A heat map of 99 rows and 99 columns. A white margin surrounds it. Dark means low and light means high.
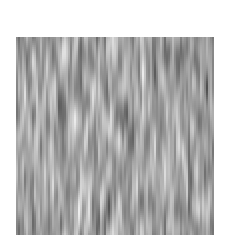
The top right is the ninth with the lowest average. The grain runs up and down. The values follow a bell shape. The halves do not mirror each other.
